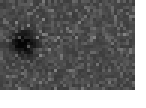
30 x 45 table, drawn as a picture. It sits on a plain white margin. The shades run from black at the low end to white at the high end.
Dips: one, in the middle left. Histogram: heavy tails on both sides. Ninth with the lowest average: middle left. Stripes: none. Average level on the scale: 30%.
